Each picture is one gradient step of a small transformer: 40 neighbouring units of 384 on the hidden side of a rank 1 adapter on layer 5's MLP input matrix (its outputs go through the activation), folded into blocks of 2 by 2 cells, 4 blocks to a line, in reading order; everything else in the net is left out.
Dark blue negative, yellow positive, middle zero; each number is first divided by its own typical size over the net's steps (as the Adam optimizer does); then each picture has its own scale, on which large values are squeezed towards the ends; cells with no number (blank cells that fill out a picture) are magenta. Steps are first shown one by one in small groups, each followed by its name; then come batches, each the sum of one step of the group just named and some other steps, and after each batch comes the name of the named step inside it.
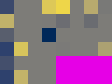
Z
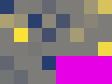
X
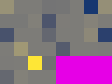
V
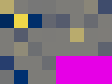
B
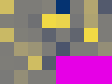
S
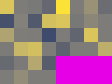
S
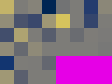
X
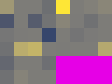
Z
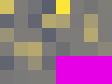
S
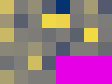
S
